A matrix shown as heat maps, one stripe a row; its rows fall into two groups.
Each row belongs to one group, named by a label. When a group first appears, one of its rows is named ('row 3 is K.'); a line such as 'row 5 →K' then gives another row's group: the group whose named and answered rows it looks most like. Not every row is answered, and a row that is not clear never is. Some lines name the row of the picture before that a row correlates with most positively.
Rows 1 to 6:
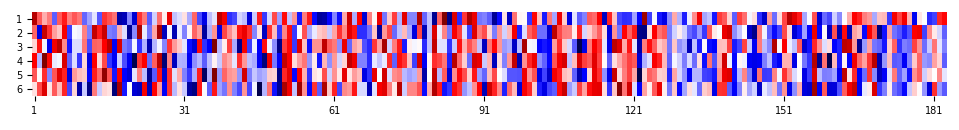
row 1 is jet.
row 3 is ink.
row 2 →ink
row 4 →ink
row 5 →ink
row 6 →ink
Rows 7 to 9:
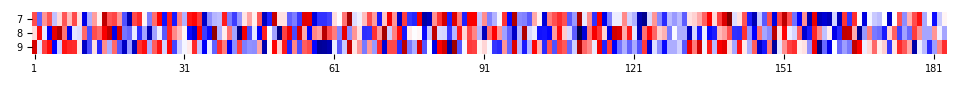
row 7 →jet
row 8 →ink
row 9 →jet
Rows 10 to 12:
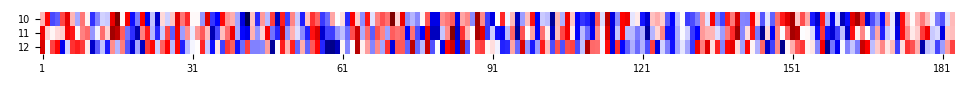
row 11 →jet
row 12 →jet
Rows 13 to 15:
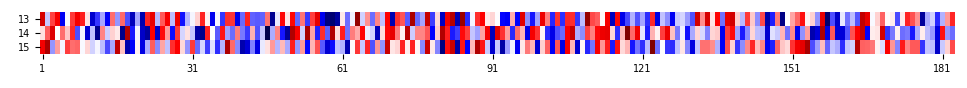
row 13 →jet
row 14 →ink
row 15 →jet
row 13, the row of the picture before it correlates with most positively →12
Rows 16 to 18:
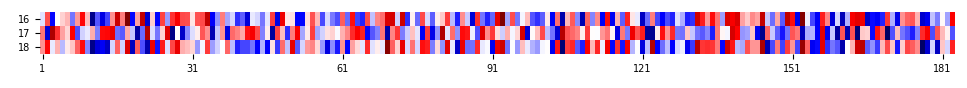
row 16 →jet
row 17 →ink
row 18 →jet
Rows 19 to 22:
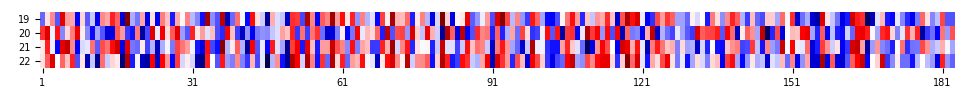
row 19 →ink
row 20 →jet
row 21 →ink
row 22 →ink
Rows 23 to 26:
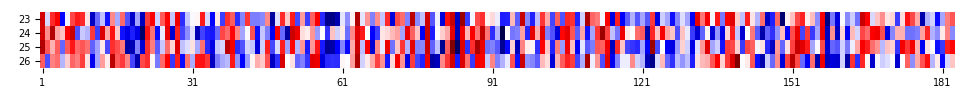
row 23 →jet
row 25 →jet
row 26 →jet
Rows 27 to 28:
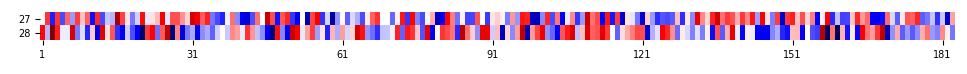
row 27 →jet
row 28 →ink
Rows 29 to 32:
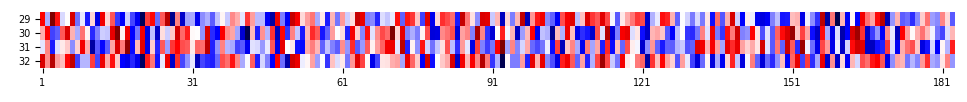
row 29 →ink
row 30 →jet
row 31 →jet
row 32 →ink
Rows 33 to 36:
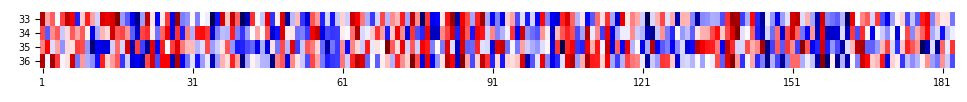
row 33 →ink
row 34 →jet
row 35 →jet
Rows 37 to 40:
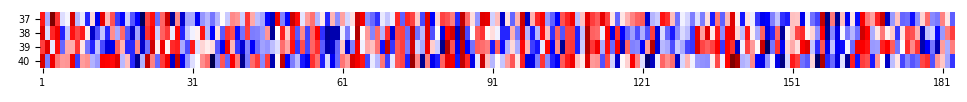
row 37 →ink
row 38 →jet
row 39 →jet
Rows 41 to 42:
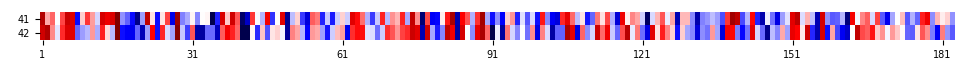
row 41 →ink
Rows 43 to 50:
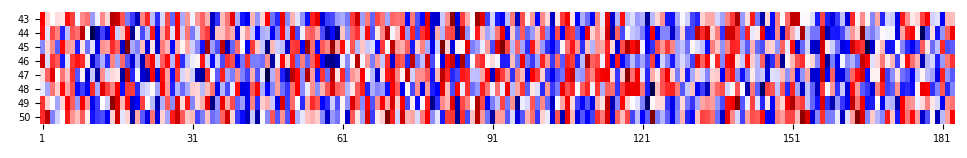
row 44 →jet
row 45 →ink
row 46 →jet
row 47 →ink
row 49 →jet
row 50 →jet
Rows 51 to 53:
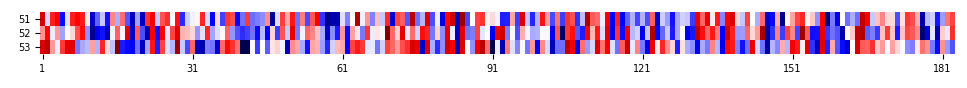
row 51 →jet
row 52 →jet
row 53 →ink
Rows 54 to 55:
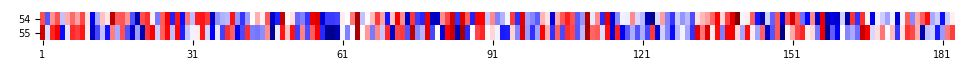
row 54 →jet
